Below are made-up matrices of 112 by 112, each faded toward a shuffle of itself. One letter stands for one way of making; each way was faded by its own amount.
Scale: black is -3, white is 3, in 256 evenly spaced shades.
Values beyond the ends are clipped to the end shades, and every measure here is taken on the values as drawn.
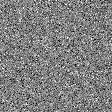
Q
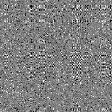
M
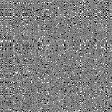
M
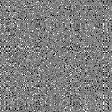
M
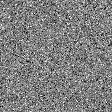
Q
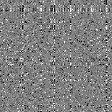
M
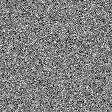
Q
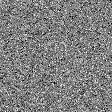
Q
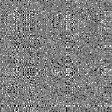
M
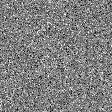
Q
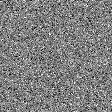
Q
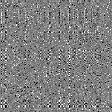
M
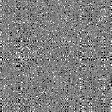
M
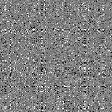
M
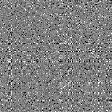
M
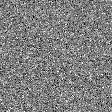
Q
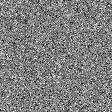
Q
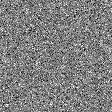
Q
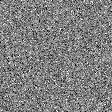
Q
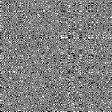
M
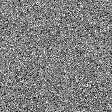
Q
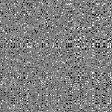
M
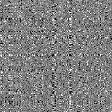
M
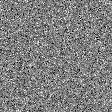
Q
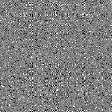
M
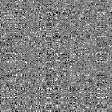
M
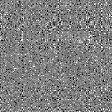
M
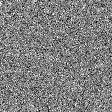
Q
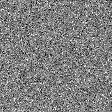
Q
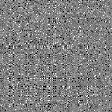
M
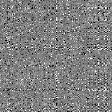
M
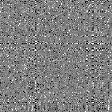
M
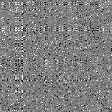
M
